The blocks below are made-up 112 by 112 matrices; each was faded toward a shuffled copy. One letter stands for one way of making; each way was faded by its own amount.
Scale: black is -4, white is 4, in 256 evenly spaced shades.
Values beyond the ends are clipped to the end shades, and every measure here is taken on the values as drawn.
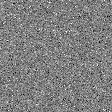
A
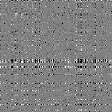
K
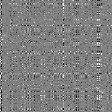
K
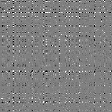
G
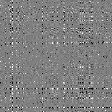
K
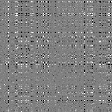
G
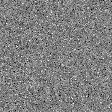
A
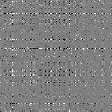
K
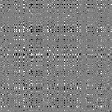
G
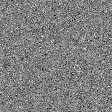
A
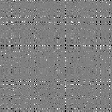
G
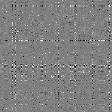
K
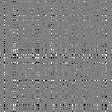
G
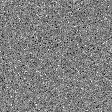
A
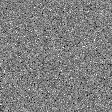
A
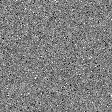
A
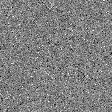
A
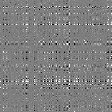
G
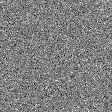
A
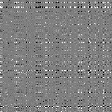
G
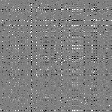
K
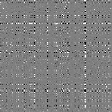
G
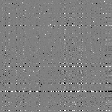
G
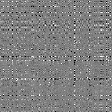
K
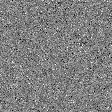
A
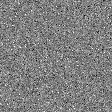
A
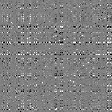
K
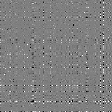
G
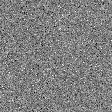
A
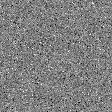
A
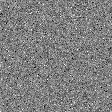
A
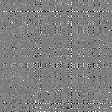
K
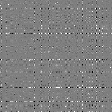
G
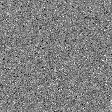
A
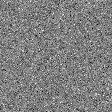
A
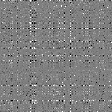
K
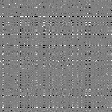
G
